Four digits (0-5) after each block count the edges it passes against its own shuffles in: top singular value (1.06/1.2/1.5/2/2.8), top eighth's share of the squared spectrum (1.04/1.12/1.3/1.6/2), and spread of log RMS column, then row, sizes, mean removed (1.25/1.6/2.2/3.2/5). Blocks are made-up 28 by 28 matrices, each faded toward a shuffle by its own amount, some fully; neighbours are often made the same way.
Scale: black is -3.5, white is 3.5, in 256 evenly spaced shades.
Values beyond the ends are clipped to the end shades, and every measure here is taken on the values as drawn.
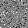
0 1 0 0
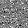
2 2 0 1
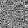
3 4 1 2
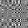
4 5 3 3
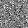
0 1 0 0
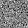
1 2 0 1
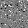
1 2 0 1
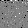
3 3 0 1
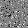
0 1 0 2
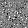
0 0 0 0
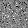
0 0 0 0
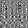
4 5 2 2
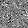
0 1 0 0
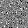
1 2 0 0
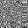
3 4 1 2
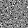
0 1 0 0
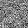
2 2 0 0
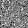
0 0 0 0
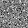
0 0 0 0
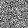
0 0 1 0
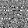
2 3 0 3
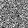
0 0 0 0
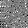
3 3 0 0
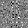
3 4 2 1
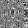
3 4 2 1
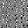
3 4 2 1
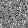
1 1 0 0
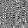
3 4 2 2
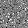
1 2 0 0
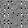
3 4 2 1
